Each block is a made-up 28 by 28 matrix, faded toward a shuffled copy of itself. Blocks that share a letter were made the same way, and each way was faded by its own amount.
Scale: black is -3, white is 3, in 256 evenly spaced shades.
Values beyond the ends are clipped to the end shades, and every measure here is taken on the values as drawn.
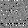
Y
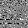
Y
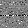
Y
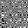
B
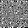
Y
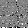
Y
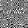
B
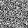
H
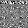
Y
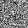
H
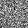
H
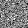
H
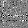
Y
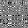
B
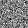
H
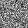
H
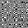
B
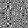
B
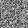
H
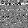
Y
